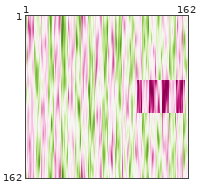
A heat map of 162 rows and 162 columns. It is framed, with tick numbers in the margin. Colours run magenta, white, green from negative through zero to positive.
Grain: streaks running down. Odd patch: lower, in the middle right. Stripes: upright, repeating 12 times. Ninth with the lowest average: middle right.
